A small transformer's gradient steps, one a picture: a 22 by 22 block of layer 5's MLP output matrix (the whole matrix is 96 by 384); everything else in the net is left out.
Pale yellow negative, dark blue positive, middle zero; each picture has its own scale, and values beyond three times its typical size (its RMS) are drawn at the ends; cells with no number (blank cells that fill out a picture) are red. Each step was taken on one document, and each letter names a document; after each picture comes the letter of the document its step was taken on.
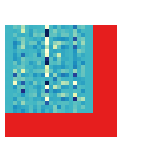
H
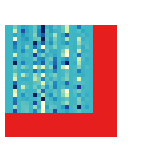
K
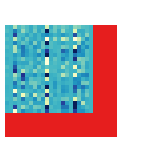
H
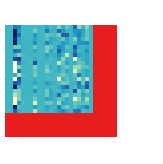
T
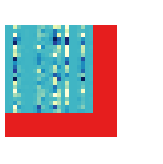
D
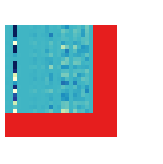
K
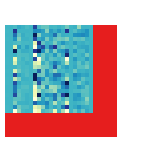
K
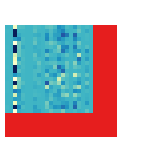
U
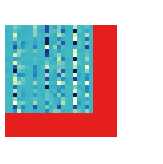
T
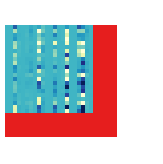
D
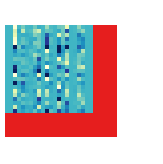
H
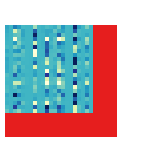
T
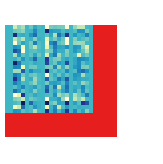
H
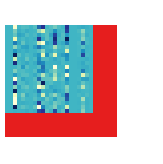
D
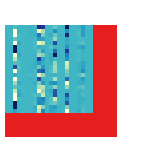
D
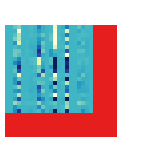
D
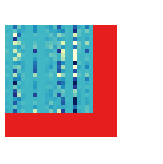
T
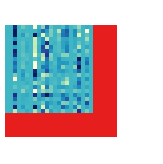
K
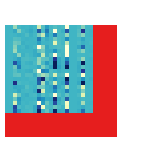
D
